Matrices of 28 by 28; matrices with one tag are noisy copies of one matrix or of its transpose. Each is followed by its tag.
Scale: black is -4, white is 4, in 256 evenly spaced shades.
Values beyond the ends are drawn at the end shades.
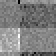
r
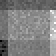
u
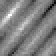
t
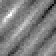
t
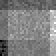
u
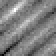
t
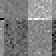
r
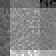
u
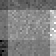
u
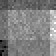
u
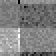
r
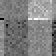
r
